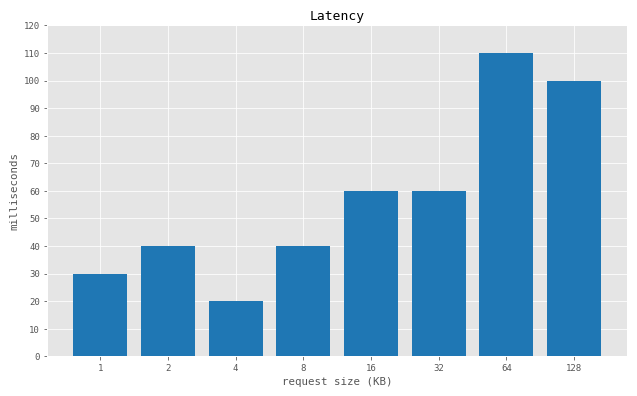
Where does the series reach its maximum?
64
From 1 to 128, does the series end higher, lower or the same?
higher
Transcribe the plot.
Title: Latency
x-axis: request size (KB), ticks 1 2 4 8 16 32 64 128
y-axis: milliseconds, ticks 0 10 20 30 40 50 60 70 80 90 100 110 120
Values:
30 40 20 40 60 60 110 100
